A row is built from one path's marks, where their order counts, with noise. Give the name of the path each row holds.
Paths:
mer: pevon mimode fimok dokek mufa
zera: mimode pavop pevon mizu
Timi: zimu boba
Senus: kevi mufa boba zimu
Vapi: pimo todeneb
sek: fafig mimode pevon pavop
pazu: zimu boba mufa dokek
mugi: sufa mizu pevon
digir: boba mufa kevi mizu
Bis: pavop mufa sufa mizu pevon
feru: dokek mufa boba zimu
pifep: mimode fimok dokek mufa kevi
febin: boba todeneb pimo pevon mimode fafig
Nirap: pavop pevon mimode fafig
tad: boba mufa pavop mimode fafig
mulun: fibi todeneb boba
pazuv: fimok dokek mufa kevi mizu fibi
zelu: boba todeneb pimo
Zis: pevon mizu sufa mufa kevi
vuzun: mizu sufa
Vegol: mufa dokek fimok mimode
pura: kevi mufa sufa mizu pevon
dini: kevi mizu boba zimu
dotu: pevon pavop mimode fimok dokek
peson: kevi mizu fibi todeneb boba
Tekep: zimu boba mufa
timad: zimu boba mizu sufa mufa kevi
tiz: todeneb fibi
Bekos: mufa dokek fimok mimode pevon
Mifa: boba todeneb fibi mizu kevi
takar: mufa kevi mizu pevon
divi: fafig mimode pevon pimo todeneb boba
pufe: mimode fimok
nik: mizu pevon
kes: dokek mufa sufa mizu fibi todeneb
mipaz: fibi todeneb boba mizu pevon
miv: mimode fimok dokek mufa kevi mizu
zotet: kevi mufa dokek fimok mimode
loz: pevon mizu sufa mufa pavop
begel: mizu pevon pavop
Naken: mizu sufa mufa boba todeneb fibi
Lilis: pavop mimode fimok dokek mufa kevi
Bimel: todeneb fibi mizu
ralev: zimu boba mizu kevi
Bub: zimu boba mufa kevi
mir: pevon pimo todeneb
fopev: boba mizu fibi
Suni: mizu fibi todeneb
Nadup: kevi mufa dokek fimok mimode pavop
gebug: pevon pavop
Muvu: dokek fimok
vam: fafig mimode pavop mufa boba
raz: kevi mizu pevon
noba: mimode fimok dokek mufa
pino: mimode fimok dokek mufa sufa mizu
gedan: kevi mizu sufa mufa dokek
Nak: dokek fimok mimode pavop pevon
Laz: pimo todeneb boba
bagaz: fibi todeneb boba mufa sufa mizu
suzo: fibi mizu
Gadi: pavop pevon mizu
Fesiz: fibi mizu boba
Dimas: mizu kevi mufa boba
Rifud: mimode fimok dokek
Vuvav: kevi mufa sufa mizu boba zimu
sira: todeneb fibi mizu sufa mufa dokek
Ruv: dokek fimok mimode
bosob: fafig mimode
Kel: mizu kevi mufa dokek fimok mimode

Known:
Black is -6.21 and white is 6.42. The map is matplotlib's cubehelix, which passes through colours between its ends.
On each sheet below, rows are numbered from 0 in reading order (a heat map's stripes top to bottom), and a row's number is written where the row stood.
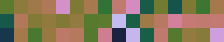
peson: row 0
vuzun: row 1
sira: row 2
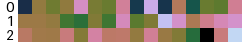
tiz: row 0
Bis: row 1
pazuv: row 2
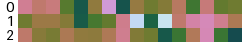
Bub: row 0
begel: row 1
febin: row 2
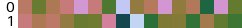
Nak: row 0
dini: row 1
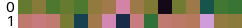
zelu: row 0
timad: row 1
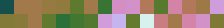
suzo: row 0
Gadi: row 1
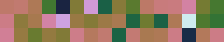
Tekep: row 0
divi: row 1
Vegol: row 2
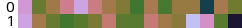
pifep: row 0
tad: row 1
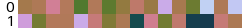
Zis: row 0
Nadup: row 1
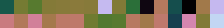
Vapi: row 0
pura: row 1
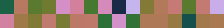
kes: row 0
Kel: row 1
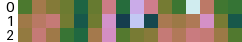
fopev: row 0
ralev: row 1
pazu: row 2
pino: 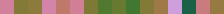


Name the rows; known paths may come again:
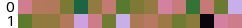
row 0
takar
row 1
Muvu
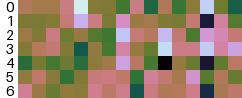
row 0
bosob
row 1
Ruv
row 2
gebug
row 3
loz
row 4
Laz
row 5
feru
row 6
Vegol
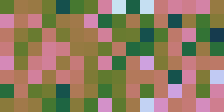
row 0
begel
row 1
Senus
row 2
febin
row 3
pufe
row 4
mer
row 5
pura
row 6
Naken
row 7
Bis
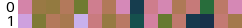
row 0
Bekos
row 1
Nadup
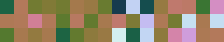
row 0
bagaz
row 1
Zis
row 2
nik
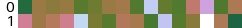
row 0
mipaz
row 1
sek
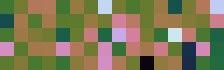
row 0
mir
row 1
Suni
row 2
fopev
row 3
Lilis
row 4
zelu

